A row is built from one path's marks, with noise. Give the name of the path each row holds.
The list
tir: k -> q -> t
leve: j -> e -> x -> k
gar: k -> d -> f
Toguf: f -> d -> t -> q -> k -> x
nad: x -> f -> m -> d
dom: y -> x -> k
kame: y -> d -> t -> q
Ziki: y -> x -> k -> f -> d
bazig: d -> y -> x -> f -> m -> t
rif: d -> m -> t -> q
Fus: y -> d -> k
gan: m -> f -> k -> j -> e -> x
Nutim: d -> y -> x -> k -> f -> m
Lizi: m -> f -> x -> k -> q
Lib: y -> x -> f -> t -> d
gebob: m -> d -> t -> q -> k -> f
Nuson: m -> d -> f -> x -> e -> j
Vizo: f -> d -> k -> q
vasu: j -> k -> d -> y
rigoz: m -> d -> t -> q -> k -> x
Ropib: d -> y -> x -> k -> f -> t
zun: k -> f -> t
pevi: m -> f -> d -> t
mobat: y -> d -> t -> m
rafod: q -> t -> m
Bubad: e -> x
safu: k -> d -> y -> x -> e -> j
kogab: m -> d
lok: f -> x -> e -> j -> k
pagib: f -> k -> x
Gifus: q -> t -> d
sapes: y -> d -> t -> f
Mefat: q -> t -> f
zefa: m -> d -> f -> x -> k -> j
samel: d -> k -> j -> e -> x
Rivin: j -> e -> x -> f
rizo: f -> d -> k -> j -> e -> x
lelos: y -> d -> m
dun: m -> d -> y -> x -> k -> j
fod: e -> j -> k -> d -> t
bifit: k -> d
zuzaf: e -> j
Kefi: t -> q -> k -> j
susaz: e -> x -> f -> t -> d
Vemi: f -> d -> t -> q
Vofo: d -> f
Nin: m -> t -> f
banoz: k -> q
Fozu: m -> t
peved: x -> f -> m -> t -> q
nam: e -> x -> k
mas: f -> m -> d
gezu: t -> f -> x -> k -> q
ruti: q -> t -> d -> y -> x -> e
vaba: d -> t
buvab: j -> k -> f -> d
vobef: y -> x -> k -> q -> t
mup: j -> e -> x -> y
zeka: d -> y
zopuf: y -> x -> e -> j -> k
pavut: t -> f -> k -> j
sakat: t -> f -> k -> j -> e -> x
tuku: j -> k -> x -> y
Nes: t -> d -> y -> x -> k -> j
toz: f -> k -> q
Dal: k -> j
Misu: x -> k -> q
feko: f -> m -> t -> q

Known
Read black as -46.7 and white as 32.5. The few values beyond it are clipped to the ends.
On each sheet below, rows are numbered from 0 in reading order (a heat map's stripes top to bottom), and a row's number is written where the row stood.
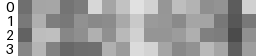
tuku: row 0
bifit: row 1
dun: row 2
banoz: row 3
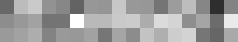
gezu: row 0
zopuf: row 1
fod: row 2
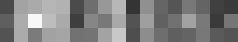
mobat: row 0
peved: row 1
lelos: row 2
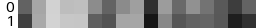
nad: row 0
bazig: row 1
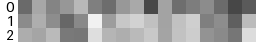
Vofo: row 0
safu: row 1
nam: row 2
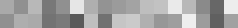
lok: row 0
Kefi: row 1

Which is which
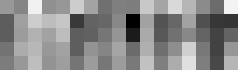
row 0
gan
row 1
pevi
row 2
mas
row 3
zun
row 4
pavut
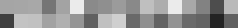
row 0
rizo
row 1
Nutim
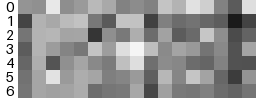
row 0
sakat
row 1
Lib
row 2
Mefat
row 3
dom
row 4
zeka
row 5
zefa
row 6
kogab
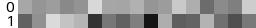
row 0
Bubad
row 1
Nin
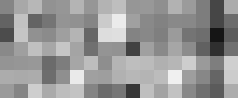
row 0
pagib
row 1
Fus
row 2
Ziki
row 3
susaz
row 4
Dal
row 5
samel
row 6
Nuson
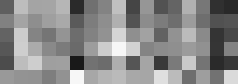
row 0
Vemi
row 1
vaba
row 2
Vizo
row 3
vobef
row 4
gebob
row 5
mup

